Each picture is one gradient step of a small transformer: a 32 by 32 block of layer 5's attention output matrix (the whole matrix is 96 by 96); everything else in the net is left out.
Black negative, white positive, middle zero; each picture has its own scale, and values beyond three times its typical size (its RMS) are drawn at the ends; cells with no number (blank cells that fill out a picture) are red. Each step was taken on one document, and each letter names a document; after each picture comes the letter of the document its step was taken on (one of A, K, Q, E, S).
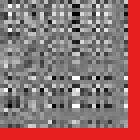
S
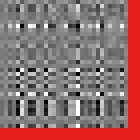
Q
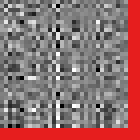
S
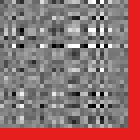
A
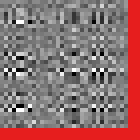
A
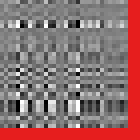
Q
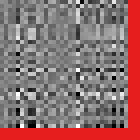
Q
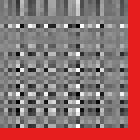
Q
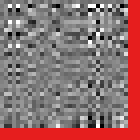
S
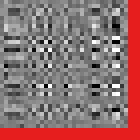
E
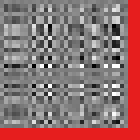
E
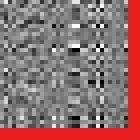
A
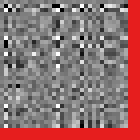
S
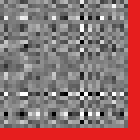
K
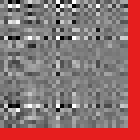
S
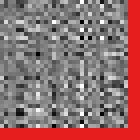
K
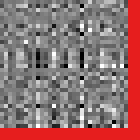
K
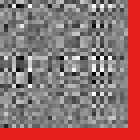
A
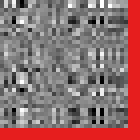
A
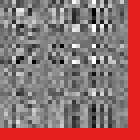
A
